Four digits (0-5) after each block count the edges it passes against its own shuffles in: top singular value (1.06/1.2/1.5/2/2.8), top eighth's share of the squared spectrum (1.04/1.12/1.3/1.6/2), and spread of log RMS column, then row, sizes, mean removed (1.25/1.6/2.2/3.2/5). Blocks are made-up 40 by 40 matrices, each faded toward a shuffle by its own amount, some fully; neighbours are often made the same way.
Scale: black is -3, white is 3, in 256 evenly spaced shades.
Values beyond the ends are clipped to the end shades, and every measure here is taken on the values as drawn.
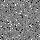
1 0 0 0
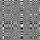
5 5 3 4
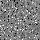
2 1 0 0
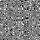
3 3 1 1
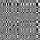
5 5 3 3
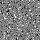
0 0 0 0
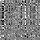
4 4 3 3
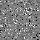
1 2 1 2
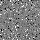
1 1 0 1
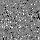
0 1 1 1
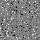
0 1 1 0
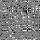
4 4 2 2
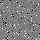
0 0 0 0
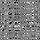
4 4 2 3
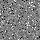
1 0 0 0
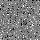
2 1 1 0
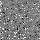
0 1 0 0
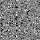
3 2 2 0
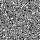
0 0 0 0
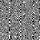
3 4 3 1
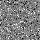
0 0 0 0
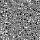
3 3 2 1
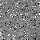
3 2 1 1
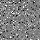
3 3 1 1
